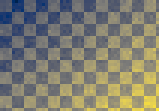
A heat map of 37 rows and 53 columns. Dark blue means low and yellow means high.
Grain: checkered. Lone odd cells: none. Slope: up to the bottom right. Ninth with the lowest average: top left. Ninth with the highest average: bottom right.
